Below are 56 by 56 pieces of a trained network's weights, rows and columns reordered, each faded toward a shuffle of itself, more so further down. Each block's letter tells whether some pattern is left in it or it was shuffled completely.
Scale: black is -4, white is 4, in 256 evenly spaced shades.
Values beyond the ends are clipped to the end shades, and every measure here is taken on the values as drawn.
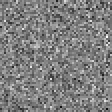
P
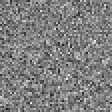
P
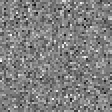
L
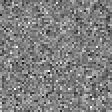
P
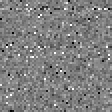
P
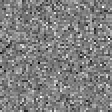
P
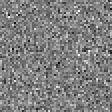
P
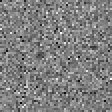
P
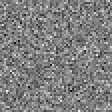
L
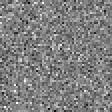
L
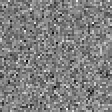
L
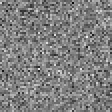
P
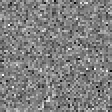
L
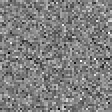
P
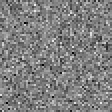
L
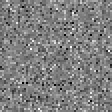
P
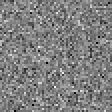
L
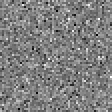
L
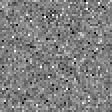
L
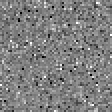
L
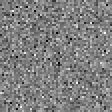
L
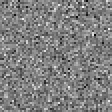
L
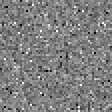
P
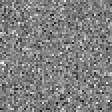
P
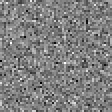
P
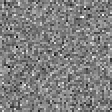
L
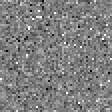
P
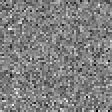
P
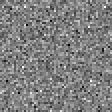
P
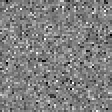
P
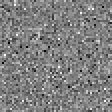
P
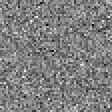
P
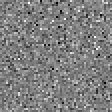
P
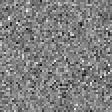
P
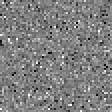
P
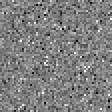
L
